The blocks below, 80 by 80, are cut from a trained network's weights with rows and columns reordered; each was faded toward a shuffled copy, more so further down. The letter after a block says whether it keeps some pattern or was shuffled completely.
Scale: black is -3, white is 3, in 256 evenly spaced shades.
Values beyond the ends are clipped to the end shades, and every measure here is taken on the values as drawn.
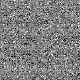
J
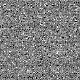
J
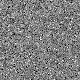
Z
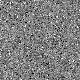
Z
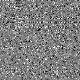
J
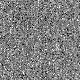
J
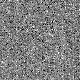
J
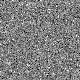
Z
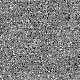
J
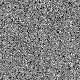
Z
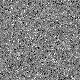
Z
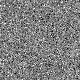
Z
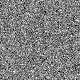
Z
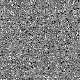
J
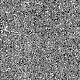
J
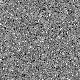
Z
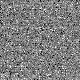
J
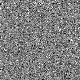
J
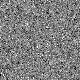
Z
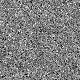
Z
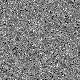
Z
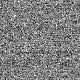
J
